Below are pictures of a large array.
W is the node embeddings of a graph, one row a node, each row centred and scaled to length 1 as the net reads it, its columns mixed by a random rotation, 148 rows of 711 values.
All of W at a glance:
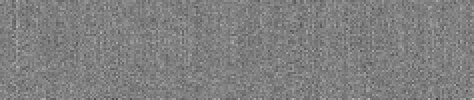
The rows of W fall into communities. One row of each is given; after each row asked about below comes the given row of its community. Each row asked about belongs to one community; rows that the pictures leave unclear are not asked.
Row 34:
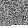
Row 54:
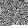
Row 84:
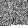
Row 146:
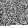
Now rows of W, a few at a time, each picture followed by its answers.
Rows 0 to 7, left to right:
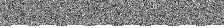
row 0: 54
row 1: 54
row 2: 34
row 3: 54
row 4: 146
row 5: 34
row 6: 54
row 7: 146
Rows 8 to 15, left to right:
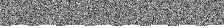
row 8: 34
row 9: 54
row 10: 84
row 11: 54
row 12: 54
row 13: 84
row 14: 84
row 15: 54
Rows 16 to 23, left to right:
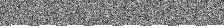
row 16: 84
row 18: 34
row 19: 84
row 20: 54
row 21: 54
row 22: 84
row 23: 84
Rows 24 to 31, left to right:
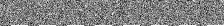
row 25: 146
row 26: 54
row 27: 146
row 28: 54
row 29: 54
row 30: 54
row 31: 54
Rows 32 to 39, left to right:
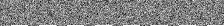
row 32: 146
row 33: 54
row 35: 54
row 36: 54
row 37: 84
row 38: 54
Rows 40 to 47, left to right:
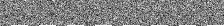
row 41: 54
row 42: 54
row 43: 146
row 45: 34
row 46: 34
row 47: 84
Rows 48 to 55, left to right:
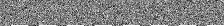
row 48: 34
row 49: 34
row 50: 34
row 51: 84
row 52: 146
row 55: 54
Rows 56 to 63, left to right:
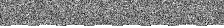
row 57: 54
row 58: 34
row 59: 84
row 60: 34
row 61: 34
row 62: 84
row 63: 34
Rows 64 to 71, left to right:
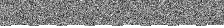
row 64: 34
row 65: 34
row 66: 54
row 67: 34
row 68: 54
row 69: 34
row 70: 84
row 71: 84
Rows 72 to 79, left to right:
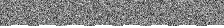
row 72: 146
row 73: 34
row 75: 54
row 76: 34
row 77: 54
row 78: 146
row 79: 34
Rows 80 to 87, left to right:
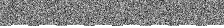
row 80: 54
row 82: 146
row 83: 34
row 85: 54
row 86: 146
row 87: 146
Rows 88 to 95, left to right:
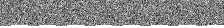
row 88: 54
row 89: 34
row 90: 54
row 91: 34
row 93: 34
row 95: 146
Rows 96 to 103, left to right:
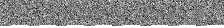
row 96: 54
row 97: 146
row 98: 146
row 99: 54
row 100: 84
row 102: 84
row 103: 84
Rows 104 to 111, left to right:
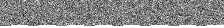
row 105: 146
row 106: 54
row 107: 54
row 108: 34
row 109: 146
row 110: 34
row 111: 146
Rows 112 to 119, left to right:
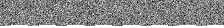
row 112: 84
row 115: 146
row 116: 34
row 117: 54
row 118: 84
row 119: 146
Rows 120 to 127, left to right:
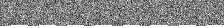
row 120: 84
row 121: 84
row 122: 34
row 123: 84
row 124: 146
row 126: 84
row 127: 84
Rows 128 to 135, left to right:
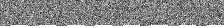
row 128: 34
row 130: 54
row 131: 34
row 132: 54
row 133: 84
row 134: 54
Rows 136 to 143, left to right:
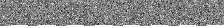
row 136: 84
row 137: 84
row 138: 146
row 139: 146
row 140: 34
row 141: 84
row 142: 54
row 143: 146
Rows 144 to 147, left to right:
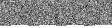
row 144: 34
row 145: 146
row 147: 84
